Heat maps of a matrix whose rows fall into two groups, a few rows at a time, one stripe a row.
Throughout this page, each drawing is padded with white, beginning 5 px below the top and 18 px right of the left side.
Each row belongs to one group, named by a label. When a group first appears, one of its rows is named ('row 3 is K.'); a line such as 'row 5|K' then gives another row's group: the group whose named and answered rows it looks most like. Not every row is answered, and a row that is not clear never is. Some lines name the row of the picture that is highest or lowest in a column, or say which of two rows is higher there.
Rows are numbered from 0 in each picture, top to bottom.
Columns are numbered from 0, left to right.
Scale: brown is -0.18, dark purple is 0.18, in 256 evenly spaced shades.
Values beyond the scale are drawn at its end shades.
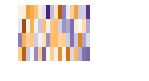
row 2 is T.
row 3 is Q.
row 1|T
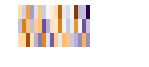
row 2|T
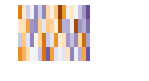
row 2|T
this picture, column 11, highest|1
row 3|T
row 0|Q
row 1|Q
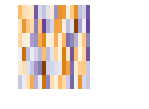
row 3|T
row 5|T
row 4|T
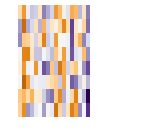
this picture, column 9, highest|4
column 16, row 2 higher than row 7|Yes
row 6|Q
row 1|T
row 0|Q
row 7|Q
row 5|T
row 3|T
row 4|Q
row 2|T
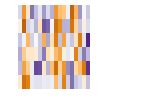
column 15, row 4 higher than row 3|No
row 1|Q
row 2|T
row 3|Q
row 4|T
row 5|T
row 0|Q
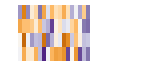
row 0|T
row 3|Q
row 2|T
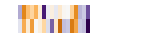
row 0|Q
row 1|Q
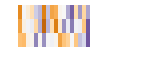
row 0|T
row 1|T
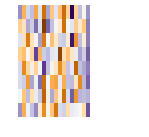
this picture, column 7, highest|1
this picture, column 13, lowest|3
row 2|T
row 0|T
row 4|Q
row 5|T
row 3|Q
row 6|T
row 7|T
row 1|T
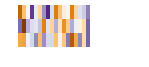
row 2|Q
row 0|Q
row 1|T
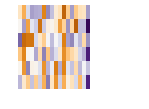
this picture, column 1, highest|1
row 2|T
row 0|T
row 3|Q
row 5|T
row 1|Q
